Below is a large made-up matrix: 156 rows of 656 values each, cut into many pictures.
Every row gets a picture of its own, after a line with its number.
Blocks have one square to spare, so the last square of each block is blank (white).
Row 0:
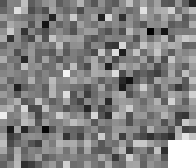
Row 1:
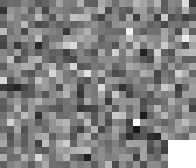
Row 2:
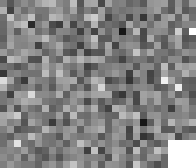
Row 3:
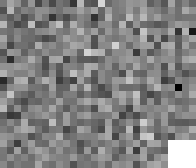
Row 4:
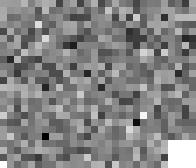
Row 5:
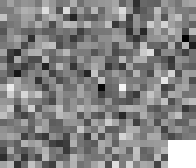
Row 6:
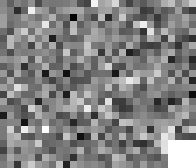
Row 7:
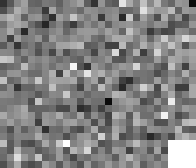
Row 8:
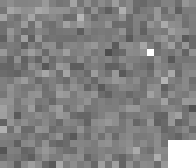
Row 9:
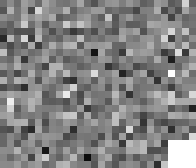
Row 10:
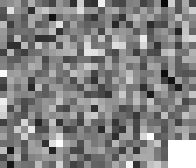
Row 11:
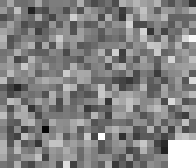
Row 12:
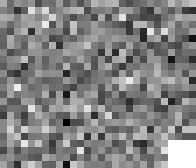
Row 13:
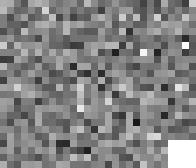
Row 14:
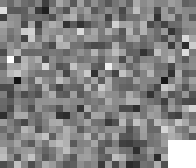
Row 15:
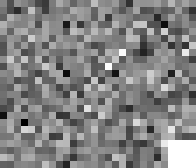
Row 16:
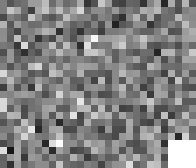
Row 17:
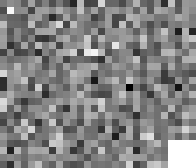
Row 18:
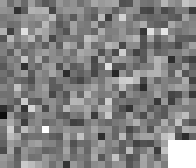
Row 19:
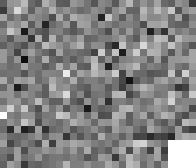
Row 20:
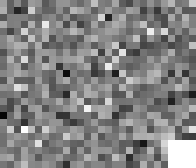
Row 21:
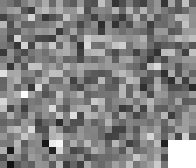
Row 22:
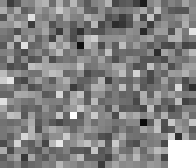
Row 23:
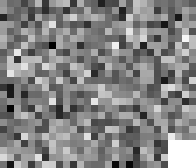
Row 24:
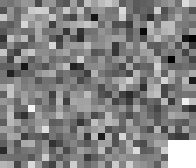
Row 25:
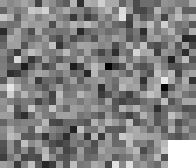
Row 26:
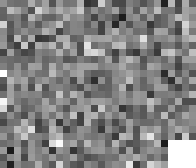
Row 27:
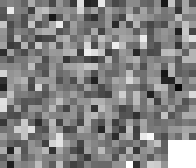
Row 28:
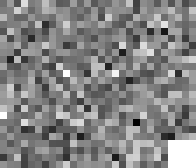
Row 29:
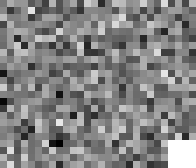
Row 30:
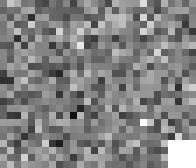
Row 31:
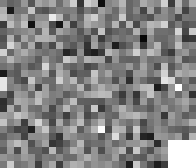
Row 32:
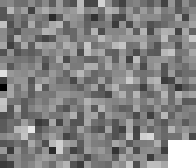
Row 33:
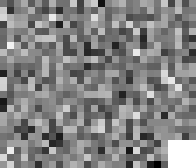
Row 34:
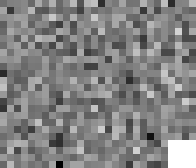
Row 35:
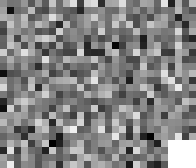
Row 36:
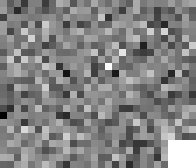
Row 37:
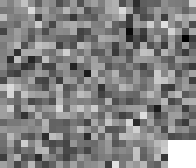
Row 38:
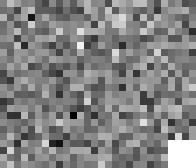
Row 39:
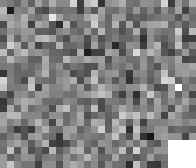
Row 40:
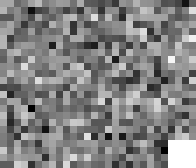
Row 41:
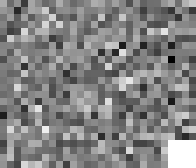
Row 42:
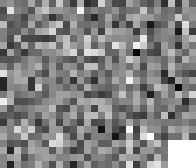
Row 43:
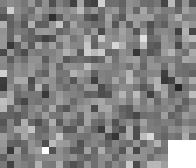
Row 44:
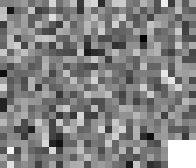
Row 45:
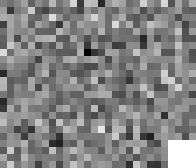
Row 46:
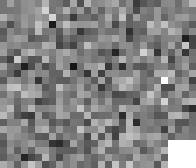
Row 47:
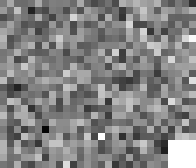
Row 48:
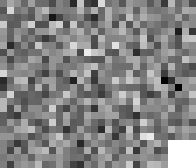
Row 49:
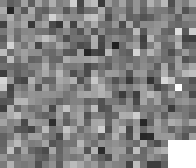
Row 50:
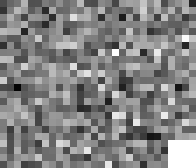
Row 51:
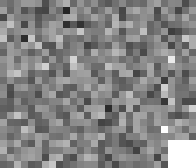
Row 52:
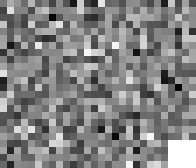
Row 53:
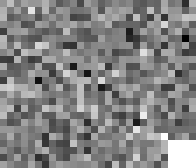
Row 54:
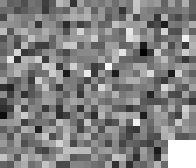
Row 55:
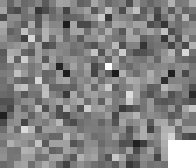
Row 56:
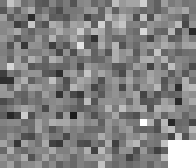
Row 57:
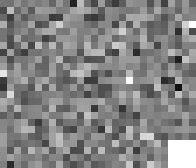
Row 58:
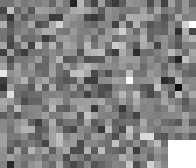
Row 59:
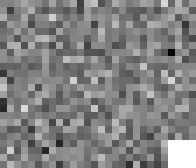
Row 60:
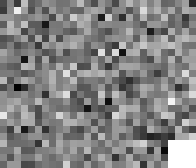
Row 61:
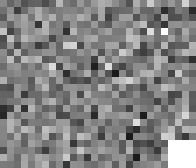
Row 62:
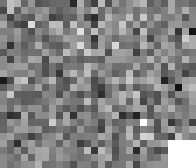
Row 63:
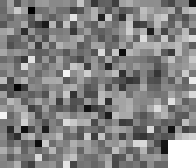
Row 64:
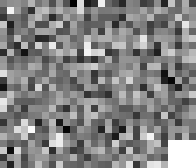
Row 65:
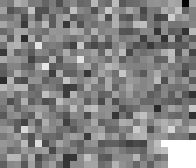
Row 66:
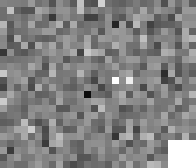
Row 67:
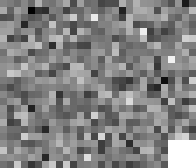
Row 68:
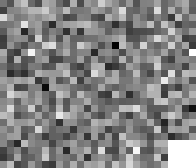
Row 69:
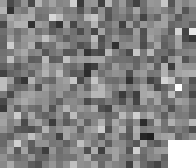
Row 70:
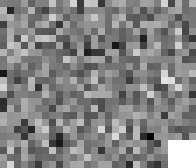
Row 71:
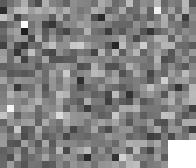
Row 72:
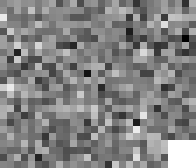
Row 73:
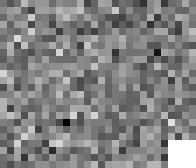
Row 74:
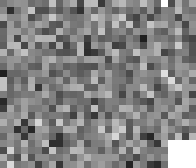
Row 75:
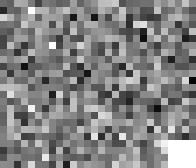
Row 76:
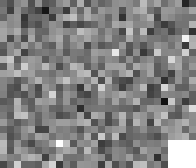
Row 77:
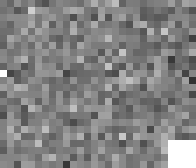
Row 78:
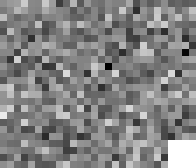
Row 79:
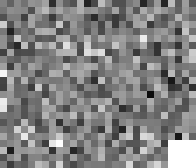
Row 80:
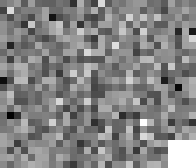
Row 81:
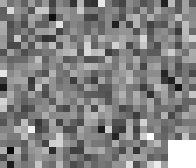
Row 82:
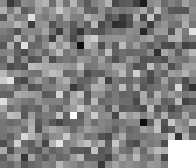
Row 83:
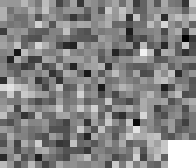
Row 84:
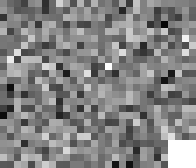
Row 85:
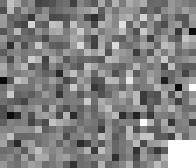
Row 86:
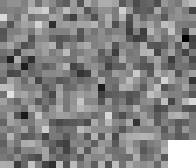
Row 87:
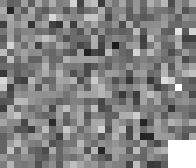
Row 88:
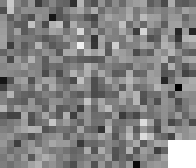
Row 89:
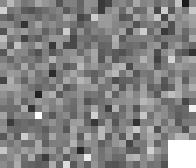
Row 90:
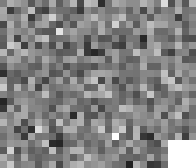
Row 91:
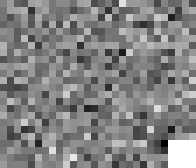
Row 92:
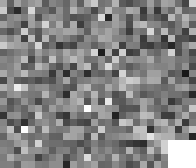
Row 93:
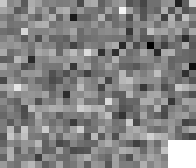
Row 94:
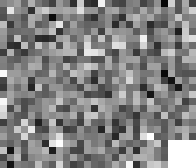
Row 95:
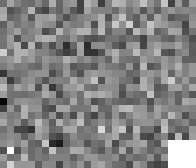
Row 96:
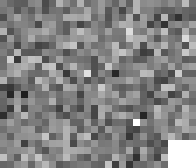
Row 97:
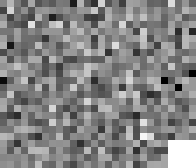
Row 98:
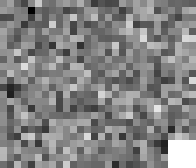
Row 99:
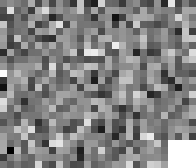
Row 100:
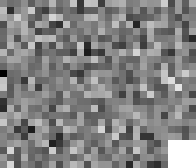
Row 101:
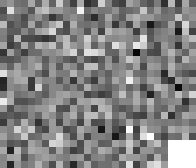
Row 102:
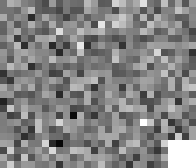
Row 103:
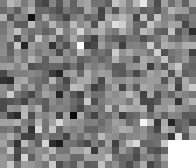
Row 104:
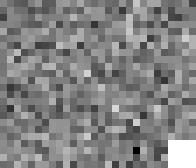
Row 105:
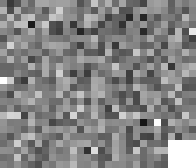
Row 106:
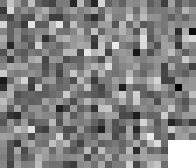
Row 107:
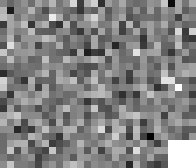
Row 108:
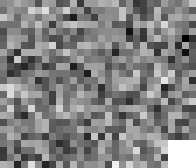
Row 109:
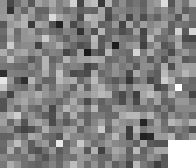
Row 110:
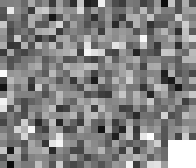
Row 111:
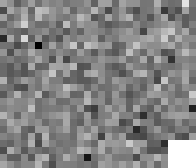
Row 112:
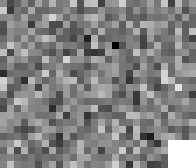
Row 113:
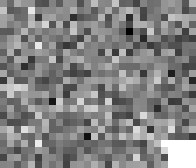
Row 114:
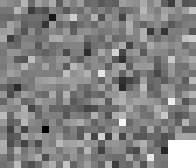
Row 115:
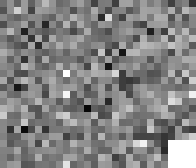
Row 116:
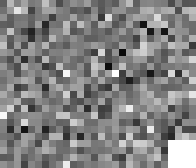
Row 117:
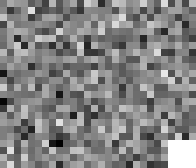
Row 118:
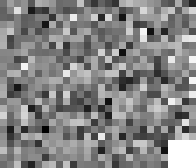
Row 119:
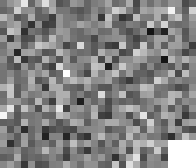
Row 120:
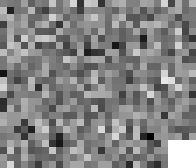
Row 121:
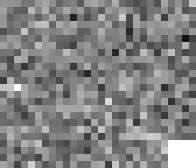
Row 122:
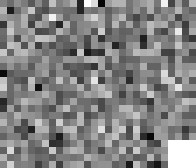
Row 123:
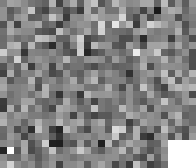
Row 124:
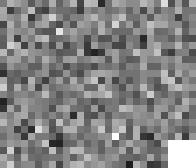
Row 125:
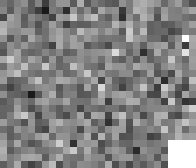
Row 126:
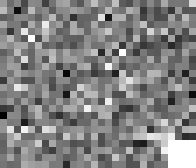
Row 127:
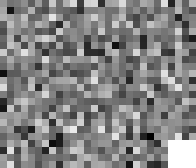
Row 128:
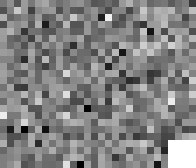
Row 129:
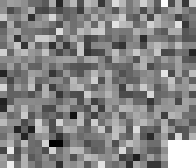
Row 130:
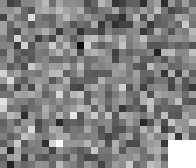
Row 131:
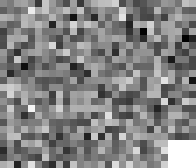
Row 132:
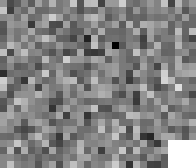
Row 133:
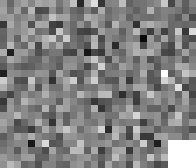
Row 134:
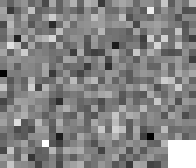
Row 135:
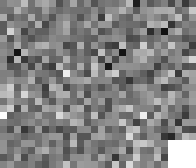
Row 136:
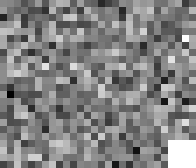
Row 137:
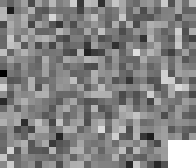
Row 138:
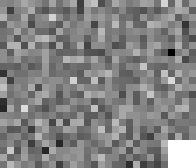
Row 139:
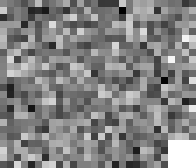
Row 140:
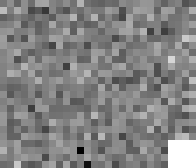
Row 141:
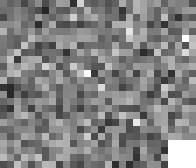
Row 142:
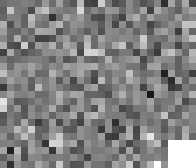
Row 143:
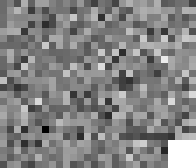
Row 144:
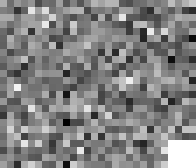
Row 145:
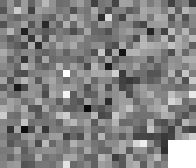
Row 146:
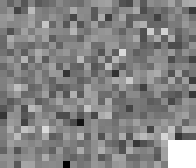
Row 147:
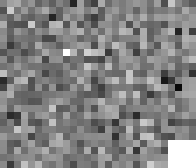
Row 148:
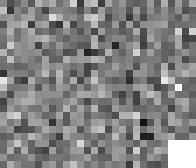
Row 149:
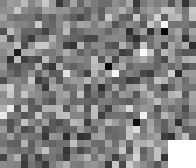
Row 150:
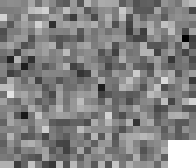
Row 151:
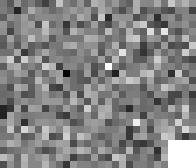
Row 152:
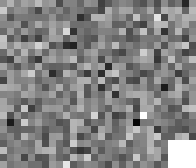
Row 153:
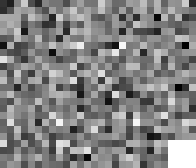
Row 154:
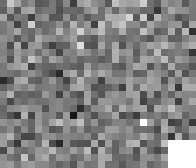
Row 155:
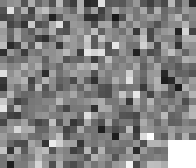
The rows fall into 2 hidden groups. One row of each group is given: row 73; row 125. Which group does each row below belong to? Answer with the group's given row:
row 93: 125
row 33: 73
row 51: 125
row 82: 73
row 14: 125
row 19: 125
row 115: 125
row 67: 125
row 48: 73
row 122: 73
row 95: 73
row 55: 125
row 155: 73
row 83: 125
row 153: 125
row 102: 73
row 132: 73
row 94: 73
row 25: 125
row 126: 125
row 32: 73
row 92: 125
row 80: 73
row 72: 125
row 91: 125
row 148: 73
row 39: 73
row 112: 73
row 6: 125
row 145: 125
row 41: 125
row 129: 73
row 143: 125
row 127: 73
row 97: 73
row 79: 73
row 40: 125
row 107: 73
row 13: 125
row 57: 73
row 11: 125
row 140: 125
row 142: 73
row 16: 73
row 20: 125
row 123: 73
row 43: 73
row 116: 125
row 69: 73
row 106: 73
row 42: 73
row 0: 125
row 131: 125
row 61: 125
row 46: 125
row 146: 125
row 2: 73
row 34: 73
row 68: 125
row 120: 73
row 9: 125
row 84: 125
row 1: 125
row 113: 125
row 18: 125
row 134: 73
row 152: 125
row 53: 125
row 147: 73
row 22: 73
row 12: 125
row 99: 73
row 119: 125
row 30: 73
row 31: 73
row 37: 125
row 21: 73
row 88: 73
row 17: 73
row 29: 73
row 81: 73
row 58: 73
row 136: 125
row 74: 73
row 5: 125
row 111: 125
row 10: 73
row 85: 73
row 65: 125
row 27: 73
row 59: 73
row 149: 125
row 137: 73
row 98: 125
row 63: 125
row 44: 73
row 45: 73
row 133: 73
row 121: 125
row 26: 73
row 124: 73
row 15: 125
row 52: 73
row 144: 125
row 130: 73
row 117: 73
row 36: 125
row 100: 73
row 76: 125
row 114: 125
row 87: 73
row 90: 73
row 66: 73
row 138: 73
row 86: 125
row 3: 73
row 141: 125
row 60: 125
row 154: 73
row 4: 125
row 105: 73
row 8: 125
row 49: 73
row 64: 73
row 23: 125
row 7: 125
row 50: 125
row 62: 73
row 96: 125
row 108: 125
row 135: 125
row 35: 73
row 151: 125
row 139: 125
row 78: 125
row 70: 73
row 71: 125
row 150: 125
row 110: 73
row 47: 125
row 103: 73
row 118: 125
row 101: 73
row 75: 125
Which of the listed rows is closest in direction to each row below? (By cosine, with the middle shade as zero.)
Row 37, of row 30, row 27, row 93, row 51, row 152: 93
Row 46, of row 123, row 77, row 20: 77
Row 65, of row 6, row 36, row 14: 6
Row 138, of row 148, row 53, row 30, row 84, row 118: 148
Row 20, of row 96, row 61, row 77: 77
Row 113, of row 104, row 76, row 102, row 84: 102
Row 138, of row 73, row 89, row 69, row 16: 69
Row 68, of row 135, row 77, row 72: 135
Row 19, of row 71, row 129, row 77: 71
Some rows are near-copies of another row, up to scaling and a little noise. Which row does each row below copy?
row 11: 47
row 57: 58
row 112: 132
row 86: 150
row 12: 144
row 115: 145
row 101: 42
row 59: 138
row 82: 22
